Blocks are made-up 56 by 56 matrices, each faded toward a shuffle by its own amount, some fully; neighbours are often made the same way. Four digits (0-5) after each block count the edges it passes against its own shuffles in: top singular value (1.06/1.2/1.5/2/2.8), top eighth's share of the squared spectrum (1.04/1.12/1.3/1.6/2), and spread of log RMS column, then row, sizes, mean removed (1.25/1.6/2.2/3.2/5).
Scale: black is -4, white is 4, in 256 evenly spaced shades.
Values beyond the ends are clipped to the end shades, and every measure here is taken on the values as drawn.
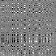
5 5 3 3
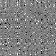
4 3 2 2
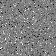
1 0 0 0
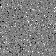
2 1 0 0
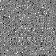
3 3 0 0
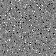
1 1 0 0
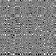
4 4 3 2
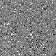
3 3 1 1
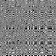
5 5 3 3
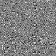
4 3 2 2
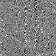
2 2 2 0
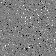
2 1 0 0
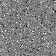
1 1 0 0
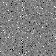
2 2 1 0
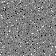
0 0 0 0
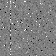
3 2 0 0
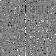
3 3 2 0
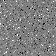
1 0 0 0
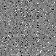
3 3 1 1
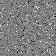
0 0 0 0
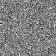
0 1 1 0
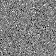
0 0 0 0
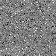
0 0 0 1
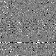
3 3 0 2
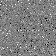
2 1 0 0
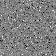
1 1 0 0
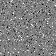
0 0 0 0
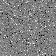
0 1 0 0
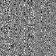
1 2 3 0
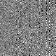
2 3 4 0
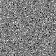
0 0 1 0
